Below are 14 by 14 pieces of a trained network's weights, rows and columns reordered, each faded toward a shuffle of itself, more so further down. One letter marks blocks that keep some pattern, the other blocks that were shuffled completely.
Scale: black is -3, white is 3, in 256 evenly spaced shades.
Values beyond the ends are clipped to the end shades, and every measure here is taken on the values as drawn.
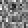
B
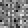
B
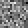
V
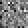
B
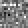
B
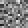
B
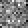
B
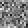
V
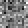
B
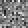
B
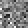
B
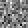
V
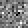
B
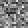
B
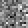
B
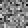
V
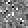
V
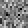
V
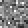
V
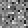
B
